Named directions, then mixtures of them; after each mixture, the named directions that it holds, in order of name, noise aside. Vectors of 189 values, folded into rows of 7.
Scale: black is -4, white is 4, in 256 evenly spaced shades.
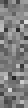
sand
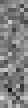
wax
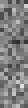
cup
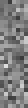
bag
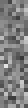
bag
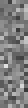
bag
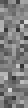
sand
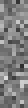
cup, sand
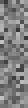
sand, wax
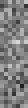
cup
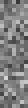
cup, sand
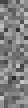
sand, wax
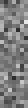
sand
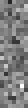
bag, cup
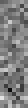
wax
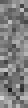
wax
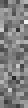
cup, sand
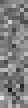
wax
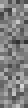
cup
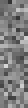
bag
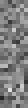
bag, wax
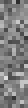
cup, sand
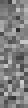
bag, sand
